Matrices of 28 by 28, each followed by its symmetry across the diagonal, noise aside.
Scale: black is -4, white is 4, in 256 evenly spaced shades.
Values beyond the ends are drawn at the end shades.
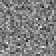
antisymmetric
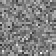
neither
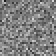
neither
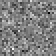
antisymmetric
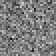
neither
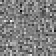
antisymmetric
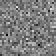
neither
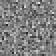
antisymmetric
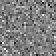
antisymmetric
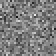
neither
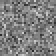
antisymmetric
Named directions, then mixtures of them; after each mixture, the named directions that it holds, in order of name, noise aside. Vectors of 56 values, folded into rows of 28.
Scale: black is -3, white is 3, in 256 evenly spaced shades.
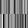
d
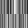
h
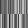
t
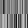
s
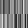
d, s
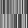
h, s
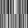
h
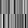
d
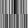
h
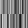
s, t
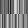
h, t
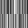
h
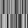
s, t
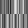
h, t
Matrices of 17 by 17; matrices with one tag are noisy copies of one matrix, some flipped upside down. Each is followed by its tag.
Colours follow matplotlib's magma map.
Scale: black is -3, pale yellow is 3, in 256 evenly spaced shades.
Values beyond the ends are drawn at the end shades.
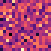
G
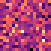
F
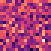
F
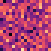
G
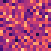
G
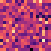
F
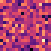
F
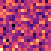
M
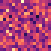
G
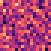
M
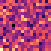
M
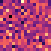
G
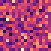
G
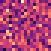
G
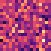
F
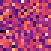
G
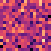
F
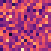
G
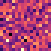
G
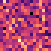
F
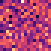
G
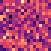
G
